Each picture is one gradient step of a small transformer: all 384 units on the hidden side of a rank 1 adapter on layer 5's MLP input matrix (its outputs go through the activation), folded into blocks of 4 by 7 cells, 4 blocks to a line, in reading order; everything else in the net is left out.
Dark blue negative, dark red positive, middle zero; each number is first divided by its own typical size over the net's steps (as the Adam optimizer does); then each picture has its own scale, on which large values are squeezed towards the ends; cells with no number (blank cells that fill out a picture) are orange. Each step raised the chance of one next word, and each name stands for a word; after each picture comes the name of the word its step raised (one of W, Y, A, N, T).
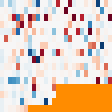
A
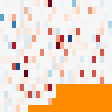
A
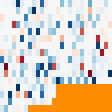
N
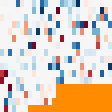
N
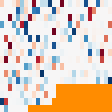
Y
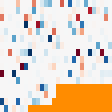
Y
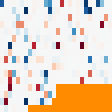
Y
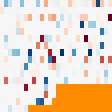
A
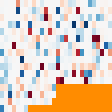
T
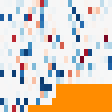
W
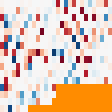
W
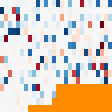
T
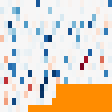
A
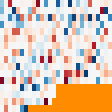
W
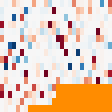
N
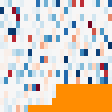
T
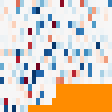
T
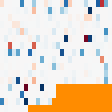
A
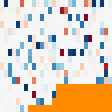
N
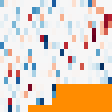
Y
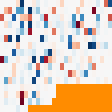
T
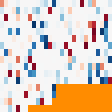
T
